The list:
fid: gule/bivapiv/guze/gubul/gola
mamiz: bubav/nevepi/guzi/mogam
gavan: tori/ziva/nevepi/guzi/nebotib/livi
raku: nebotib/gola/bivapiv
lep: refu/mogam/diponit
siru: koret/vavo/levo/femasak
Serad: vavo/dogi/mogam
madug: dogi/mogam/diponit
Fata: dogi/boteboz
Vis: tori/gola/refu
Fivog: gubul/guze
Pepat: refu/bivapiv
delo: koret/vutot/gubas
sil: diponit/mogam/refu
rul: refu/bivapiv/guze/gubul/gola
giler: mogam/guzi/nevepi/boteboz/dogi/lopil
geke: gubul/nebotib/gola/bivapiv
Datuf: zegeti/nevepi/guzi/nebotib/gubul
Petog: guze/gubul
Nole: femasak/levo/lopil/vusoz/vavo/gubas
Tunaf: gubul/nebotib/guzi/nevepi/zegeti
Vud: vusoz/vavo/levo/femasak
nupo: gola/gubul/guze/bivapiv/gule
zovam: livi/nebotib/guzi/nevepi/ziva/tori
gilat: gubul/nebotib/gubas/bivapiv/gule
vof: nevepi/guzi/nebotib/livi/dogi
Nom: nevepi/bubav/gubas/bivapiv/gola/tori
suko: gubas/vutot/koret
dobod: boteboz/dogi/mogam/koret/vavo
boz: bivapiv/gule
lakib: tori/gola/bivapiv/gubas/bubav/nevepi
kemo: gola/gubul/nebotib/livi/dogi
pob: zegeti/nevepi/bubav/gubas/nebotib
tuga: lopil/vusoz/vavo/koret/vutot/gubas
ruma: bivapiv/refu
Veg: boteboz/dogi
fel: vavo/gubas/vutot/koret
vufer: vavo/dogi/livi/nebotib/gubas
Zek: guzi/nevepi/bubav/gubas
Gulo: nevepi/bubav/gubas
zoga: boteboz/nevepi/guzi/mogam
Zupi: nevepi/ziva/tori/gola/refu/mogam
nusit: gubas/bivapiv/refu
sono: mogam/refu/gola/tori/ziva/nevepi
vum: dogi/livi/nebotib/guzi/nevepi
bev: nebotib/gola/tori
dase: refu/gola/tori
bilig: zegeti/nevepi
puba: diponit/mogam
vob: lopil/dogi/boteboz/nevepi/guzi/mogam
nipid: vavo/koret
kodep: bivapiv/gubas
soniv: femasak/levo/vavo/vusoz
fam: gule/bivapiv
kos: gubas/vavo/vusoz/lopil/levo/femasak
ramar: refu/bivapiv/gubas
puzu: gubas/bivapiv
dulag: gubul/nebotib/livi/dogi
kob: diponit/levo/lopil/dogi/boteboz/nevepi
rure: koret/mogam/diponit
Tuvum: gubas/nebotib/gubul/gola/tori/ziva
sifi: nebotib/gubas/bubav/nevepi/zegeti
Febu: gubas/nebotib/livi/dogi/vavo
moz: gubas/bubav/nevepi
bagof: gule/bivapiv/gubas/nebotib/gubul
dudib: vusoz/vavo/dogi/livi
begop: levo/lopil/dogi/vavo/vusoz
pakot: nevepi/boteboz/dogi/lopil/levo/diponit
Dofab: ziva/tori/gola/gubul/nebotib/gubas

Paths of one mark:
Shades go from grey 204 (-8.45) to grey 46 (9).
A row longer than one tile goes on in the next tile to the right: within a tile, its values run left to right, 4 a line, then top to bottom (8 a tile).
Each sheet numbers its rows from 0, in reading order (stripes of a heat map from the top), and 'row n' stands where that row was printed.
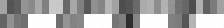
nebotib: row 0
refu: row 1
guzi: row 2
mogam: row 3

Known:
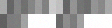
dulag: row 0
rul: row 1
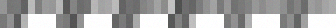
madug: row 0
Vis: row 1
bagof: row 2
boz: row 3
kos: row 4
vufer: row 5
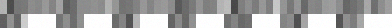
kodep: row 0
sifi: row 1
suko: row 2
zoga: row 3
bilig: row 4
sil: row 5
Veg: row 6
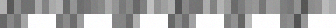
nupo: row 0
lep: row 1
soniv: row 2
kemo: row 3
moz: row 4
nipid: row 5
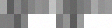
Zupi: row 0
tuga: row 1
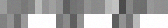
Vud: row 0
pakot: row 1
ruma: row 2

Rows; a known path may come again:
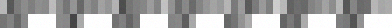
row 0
pob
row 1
puba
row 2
Datuf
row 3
kob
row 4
Fivog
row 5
bagof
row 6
Vis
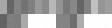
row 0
gilat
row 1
soniv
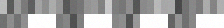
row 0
dase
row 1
vof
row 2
nipid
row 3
raku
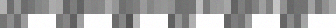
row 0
lep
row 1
sono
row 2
suko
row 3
Fata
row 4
Tunaf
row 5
dobod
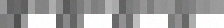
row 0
giler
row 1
zoga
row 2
nusit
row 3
kos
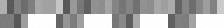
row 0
lakib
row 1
Pepat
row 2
fel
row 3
dulag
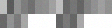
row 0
ramar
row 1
fid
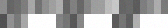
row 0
Veg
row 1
gavan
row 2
fam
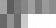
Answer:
puzu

